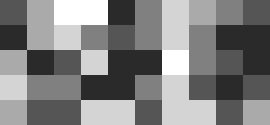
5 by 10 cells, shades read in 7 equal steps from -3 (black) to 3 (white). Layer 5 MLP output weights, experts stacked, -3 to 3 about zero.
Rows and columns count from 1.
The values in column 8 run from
-1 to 2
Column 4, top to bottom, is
3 0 2 -2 2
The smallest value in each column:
-2 -2 -1 -2 -2 -2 2 -1 -2 -2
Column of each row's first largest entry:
3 3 7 1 4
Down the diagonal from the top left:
-1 1 -1 -2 2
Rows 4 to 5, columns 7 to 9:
2 -1 -2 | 2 2 -1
